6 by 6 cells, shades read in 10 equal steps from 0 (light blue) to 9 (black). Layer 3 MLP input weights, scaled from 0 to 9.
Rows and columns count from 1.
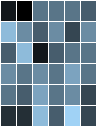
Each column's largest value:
8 9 8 5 6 6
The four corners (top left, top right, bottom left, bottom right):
8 5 7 6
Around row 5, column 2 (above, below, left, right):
4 7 4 2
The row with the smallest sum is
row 4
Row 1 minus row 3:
3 8 -4 -1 0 1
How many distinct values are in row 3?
4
